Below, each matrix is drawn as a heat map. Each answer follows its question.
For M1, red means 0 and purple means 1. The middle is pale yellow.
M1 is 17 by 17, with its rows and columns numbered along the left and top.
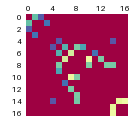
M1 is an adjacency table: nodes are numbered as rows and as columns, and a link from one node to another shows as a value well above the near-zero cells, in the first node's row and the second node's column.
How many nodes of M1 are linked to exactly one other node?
8
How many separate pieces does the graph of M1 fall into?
2
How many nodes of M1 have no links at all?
0
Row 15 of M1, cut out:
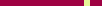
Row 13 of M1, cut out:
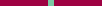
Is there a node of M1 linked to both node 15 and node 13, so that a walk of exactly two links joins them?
no
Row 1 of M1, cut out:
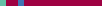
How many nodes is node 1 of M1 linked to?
2
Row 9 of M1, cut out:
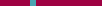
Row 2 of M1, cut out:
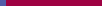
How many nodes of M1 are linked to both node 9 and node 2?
0
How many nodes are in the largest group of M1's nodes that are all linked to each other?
2
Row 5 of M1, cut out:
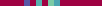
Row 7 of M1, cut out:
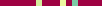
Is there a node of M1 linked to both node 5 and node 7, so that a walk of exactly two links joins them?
yes
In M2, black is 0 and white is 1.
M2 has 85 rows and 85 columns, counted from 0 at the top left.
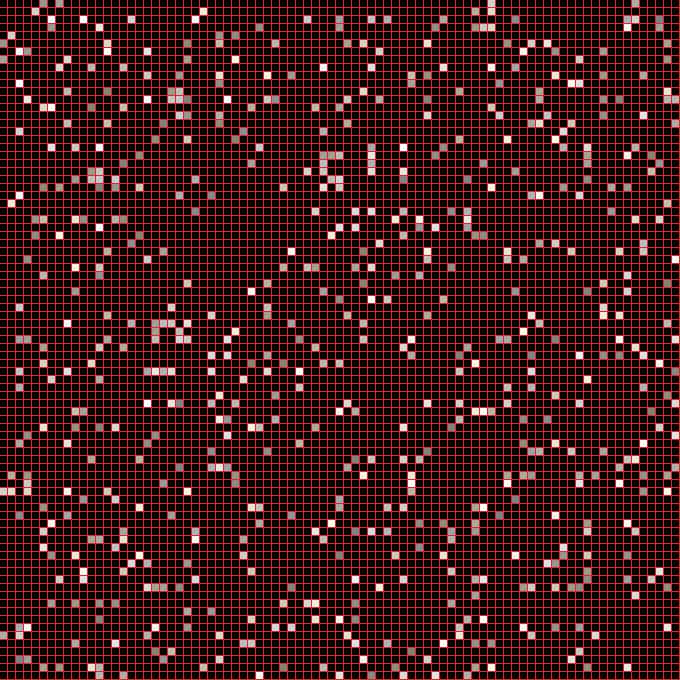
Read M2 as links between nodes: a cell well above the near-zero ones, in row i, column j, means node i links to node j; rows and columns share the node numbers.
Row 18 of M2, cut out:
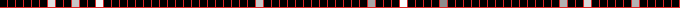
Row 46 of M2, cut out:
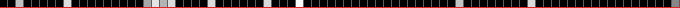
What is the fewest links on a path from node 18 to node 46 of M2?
1
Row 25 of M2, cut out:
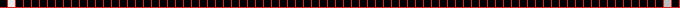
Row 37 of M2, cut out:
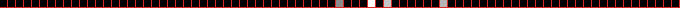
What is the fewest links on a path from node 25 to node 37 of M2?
5
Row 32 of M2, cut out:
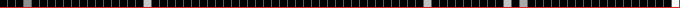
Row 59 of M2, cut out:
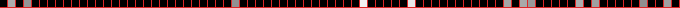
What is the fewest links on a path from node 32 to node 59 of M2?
2
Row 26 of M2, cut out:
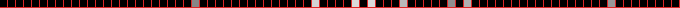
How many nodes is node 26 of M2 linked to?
8
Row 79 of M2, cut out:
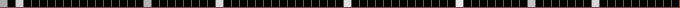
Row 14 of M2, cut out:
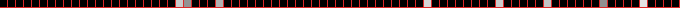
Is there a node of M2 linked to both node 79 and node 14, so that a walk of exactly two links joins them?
yes
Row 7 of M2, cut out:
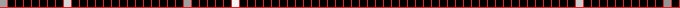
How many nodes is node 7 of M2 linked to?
6
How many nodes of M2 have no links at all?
0
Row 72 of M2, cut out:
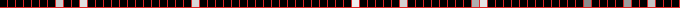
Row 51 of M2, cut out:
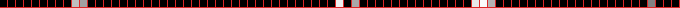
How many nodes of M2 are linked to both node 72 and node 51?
5
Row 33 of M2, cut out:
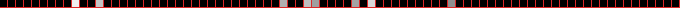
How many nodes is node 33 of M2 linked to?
8
